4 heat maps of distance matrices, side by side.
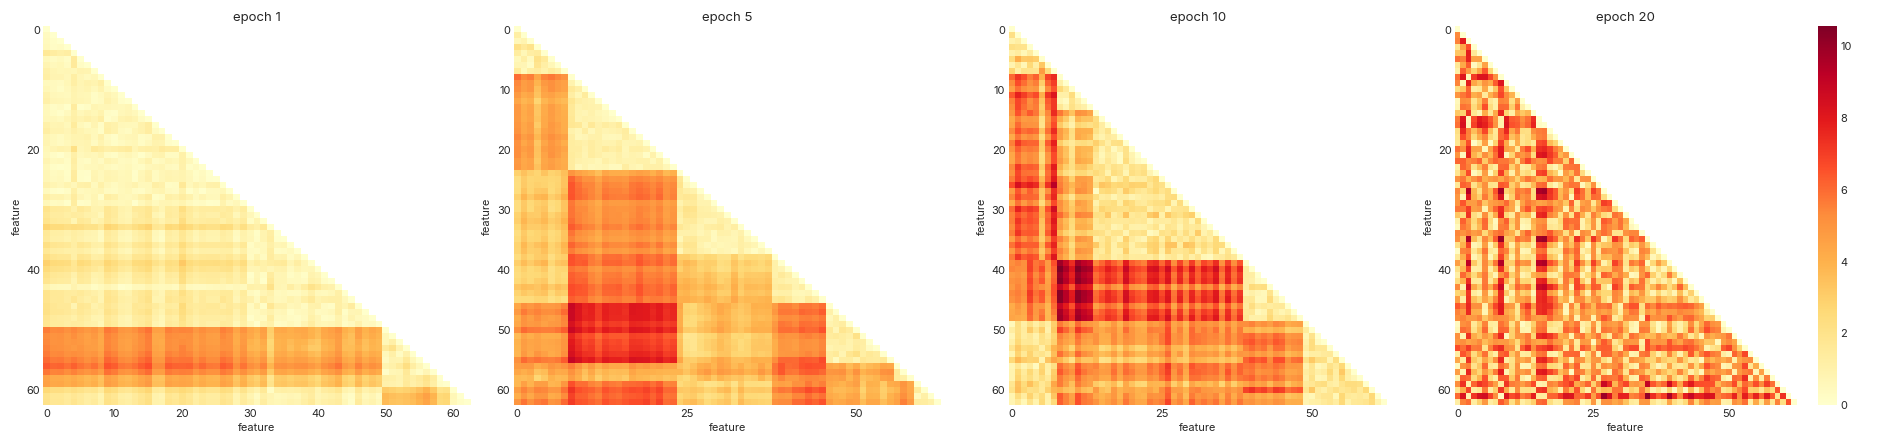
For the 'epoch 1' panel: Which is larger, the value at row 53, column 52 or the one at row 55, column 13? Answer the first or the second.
the second
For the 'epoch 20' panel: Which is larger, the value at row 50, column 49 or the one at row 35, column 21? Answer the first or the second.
the second
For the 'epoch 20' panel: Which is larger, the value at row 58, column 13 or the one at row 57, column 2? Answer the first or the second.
the second
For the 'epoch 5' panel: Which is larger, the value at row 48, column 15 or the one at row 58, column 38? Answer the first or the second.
the first
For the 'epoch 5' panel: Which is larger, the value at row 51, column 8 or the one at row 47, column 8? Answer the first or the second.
the second
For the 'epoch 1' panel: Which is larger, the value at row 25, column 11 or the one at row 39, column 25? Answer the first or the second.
the second
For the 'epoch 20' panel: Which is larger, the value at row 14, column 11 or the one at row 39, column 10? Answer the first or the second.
the first
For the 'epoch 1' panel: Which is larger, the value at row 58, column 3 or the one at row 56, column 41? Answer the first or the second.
the second
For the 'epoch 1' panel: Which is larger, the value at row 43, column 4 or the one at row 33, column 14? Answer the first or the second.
the second
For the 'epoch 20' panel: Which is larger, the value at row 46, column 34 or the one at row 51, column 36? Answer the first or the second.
the second
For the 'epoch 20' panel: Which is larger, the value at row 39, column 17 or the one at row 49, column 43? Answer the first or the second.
the first
